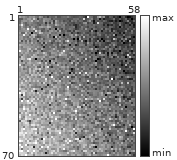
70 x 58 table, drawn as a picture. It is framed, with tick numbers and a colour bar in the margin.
No single row or column stands out from its neighbours. Values rise toward the bottom left. The ninth with the lowest average is the top right. The bottom left is the ninth with the highest average. The histogram is bell-shaped. The halves do not mirror each other.
